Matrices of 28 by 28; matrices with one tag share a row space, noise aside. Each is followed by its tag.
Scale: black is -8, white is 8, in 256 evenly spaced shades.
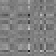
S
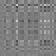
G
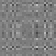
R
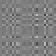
R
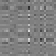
S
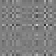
R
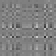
R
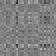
G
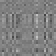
R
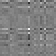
S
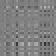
G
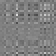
G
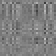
R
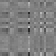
S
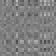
G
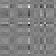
S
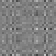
R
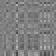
G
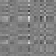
S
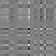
S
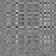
G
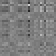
S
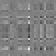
S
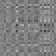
G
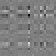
S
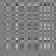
G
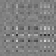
G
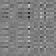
S
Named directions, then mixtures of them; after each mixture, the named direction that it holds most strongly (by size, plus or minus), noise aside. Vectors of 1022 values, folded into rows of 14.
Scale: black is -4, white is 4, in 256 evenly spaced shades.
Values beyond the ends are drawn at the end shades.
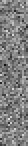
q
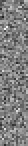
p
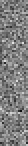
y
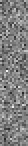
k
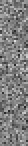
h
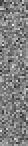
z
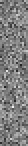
k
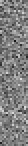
h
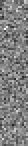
p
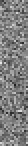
y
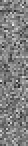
q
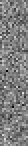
k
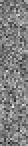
k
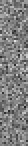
h
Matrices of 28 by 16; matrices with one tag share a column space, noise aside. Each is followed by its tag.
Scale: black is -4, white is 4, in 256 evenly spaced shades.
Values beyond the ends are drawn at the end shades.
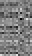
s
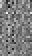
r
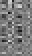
r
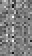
r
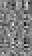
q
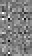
s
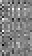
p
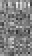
q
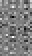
r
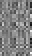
q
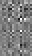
p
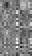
q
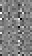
s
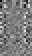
r
